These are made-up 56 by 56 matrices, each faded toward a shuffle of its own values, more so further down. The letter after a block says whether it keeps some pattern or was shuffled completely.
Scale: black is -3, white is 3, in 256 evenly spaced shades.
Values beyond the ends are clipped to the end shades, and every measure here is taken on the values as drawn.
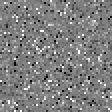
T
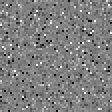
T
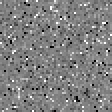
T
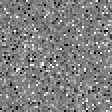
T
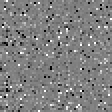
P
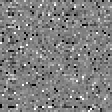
P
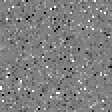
T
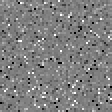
T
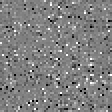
P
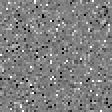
T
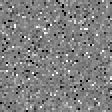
T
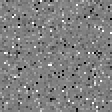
P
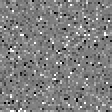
T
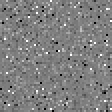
T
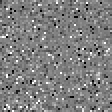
P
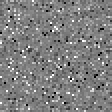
T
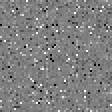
P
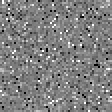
T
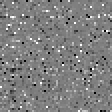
P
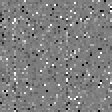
P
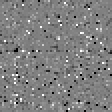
P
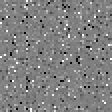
P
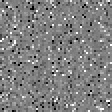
P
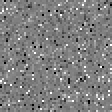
T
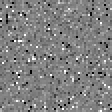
T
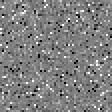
T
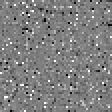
P
